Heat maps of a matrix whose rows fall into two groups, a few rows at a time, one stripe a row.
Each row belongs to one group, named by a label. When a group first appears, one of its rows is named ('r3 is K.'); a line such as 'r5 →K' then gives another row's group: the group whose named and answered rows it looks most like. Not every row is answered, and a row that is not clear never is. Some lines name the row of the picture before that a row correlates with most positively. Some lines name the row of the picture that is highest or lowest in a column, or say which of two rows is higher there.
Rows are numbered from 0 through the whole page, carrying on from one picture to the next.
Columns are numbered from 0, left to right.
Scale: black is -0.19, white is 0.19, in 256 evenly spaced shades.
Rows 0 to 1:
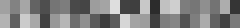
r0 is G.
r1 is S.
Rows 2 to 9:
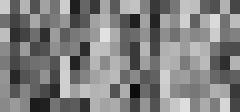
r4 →G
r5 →G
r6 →G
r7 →G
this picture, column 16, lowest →2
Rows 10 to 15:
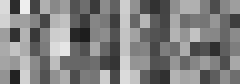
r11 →S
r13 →S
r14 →S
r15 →S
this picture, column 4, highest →10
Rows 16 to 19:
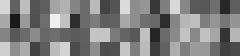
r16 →S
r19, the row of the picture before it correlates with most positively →11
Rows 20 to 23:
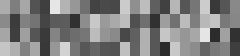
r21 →G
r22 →G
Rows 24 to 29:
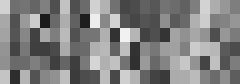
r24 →G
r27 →G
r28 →G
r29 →S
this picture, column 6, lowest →28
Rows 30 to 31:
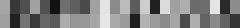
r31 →G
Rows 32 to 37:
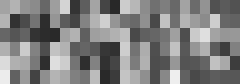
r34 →G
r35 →S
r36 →S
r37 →S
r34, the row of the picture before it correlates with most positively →31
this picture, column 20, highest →34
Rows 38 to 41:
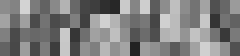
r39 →G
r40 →G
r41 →G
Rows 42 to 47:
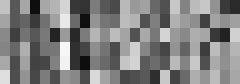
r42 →S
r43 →S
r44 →G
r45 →S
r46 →S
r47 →G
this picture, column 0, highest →47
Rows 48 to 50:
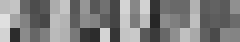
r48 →S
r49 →S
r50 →S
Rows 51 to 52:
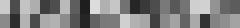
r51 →G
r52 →S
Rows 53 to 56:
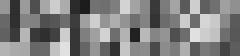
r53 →S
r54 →G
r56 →S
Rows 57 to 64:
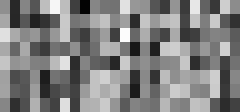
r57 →S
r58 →G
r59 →S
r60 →G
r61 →S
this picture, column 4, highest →57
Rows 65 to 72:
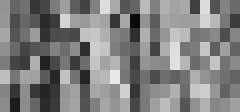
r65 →G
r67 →G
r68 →G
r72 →G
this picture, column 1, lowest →72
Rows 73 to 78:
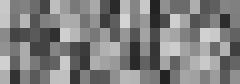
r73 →S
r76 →G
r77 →G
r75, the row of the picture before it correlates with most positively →66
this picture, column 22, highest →76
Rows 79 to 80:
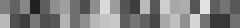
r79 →G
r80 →G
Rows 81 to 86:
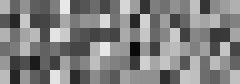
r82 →G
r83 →S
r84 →G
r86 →S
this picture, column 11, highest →84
